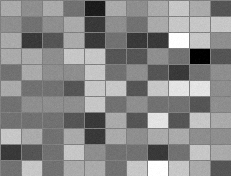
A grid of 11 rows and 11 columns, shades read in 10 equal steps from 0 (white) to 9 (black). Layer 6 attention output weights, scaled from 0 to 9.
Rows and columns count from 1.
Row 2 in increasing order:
2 2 2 3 3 4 4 4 5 5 7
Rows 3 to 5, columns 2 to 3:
7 6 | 3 4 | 3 4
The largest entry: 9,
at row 4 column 10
